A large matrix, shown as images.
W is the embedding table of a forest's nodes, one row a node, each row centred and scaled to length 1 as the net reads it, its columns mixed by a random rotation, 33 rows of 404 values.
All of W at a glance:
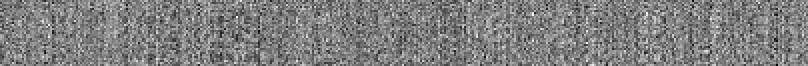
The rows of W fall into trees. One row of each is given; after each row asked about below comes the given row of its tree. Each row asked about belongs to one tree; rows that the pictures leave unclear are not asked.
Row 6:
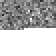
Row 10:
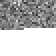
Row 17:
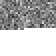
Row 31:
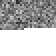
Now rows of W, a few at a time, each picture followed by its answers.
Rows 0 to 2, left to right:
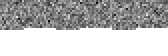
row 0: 31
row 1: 10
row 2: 6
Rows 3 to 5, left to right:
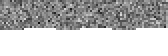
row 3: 31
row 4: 6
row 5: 10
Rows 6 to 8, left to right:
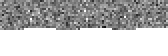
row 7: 6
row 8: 10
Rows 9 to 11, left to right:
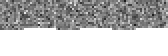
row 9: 10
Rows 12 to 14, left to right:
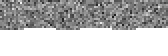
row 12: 17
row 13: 10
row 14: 6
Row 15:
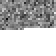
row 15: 10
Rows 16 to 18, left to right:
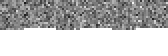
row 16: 10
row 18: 17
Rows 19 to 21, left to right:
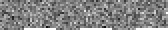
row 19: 6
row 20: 6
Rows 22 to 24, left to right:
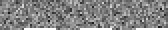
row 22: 31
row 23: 10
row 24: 6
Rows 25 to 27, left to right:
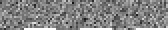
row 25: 31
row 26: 31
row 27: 10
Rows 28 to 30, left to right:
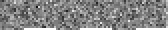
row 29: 10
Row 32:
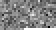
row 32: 6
